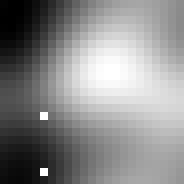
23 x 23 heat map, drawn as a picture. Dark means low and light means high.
Calmest part: bottom right. Stripes: none. Lone odd cells: 2, each higher than its neighbours. Slope: up to the right.
